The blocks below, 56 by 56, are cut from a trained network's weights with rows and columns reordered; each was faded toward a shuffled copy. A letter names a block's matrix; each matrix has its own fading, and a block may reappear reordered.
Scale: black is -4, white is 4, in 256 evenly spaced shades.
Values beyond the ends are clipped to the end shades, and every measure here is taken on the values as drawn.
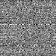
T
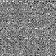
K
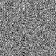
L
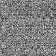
T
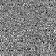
K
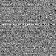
T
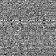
T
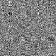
L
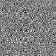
K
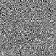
L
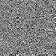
L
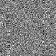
L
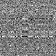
T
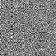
L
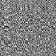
K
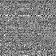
T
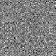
K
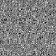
K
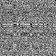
T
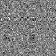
K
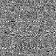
K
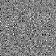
L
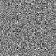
L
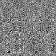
L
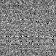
T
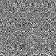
K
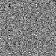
L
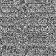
T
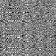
K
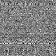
T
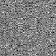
K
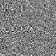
K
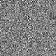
L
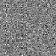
L
